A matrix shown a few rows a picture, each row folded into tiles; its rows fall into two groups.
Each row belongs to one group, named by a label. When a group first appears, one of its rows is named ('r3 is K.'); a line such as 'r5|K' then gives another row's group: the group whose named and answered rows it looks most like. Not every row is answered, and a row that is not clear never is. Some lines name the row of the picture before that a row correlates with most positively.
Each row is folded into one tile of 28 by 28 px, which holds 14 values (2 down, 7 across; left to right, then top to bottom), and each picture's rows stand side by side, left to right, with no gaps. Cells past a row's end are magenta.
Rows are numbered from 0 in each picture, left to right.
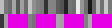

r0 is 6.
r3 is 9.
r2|9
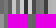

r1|6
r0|9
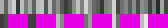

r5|9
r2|9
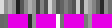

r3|6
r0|6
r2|9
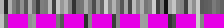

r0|9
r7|9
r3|6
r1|9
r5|9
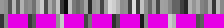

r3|6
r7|6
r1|6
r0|6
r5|6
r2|9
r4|6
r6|9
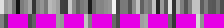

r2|9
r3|9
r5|9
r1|6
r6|6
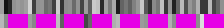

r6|9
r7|9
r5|9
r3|6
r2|9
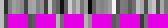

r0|9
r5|6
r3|9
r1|6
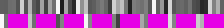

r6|9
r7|9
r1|9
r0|9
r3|9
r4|6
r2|6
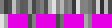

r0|9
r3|9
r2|6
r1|6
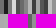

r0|9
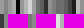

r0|6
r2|9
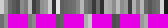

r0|6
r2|6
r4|6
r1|9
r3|9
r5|9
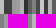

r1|9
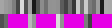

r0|6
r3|6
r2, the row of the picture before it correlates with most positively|1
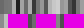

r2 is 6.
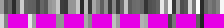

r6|6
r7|6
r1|9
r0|9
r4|9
